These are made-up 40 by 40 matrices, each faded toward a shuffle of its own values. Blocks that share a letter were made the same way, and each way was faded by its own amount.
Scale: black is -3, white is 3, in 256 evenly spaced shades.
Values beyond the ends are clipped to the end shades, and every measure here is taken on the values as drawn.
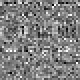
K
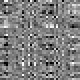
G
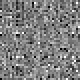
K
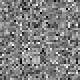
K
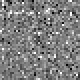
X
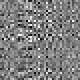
G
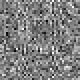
K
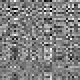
G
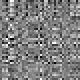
G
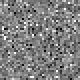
X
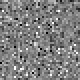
X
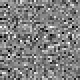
K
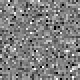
X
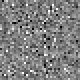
X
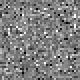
X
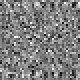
K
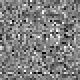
K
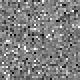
X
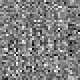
K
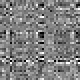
G
